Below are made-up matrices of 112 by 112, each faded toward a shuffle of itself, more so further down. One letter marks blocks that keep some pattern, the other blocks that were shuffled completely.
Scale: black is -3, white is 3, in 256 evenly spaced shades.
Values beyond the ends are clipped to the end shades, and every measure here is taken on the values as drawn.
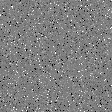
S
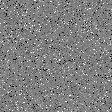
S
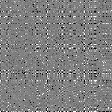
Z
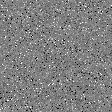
S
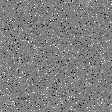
S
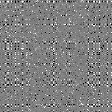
Z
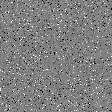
S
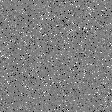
S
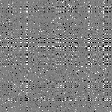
Z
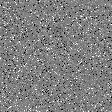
S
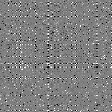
Z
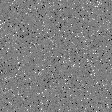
S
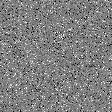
S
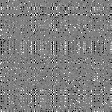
Z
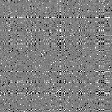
Z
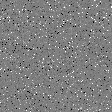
S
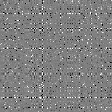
Z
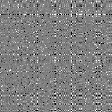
Z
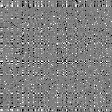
Z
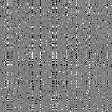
Z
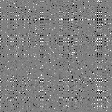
Z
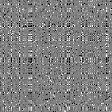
Z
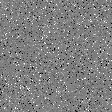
S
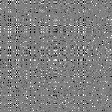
Z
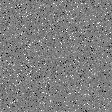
S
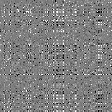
Z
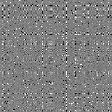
Z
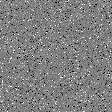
S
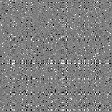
Z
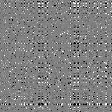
Z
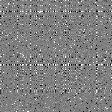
Z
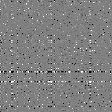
Z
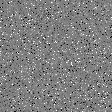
S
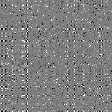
Z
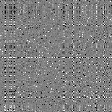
Z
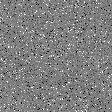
S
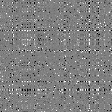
Z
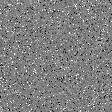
S
